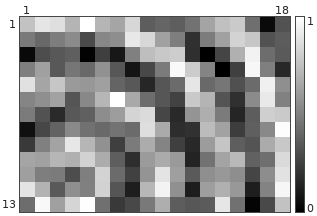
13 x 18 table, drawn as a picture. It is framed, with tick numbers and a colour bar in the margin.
There is no overall slope. Rings spread out from the bottom left. No single row or column stands out from its neighbours. Neither half mirrors the other.
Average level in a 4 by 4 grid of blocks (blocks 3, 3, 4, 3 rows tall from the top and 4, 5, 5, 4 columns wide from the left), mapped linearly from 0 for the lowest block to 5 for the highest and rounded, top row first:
2 3 0 2
4 0 2 2
0 3 0 3
5 1 4 1
